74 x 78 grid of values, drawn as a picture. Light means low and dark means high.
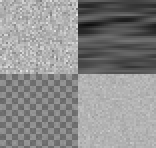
It is made of 2 by 2 panels. Panel 1,1: low, fine-grained. Panel 1,2: high, streaked across. Panel 2,1: middling, checkered. Panel 2,2: low, fine-grained, faint in contrast.
